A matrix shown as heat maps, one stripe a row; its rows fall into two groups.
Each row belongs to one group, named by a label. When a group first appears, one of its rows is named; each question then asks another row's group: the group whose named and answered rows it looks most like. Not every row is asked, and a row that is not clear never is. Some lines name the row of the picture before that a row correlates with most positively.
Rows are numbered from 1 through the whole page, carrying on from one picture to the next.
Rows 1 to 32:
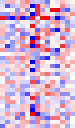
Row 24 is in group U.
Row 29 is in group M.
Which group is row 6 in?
U
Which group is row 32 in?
U
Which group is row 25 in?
M
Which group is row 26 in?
M
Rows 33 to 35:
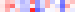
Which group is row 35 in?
M
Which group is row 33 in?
M
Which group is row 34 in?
M
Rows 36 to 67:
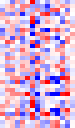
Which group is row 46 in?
M
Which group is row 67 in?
U
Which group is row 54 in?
M
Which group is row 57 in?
M
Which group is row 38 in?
U
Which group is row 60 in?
M
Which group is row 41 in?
M
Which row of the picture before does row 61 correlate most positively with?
35
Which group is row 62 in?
M
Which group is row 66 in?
U
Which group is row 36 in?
M
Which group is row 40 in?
M
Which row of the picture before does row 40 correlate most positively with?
35
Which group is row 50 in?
M
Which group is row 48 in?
U
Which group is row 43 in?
U
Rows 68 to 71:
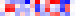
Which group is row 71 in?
U
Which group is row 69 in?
M
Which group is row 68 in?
U
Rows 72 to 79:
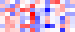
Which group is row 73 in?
M
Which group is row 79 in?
M
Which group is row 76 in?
M
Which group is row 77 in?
M
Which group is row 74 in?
U
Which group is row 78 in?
U
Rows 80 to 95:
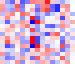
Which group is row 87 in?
M
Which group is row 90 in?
M
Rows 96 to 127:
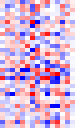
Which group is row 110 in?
M
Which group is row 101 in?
M
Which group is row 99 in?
M
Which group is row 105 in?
M
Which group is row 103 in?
M
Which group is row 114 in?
U
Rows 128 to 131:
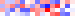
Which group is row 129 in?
U
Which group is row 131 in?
U
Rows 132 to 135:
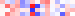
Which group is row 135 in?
M
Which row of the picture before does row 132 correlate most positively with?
130
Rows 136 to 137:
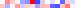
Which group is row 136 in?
M
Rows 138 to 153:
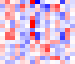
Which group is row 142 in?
M
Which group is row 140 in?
U
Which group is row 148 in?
U
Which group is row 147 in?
M
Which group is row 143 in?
M
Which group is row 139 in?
U
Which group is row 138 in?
M
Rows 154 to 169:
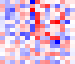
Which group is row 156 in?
M
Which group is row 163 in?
U
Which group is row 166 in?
M
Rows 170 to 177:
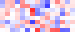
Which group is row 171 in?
U
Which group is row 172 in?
M
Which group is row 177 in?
U
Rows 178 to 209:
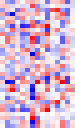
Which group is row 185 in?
U
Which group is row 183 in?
M
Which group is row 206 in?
M
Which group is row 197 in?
U
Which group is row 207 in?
M
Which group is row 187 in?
M
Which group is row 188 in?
M
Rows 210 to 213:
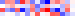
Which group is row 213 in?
U
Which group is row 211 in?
M
